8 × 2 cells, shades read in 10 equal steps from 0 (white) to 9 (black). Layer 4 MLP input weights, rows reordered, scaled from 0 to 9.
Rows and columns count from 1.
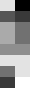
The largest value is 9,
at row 1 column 2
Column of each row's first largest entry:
2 2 2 2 1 1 1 1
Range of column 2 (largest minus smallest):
9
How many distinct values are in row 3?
2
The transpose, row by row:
1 6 3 3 4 1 5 7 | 9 7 5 5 4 1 1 0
